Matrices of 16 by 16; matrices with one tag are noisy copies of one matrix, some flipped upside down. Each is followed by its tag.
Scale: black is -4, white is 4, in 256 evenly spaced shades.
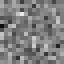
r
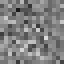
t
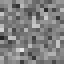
r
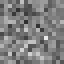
t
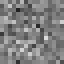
t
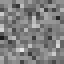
r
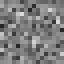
r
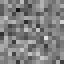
t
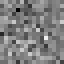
t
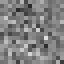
t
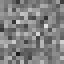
t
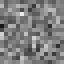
r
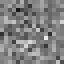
t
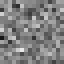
r
